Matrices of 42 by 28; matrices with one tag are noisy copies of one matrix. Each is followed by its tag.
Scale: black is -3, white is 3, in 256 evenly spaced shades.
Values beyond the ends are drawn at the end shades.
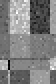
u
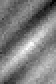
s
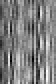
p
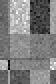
u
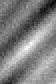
s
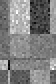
u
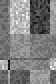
u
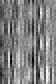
p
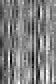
p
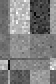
u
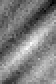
s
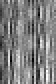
p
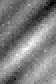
s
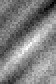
s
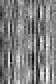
p
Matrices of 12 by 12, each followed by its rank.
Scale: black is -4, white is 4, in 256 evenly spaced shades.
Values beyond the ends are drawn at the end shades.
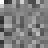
two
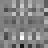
two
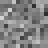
full rank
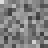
full rank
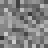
full rank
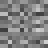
two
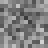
full rank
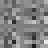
two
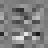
two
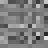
two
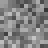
full rank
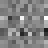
two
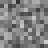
full rank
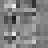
two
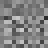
two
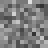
full rank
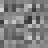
two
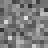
full rank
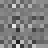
two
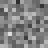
full rank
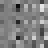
two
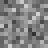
full rank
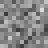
full rank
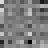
two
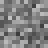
full rank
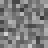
full rank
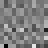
two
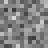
full rank
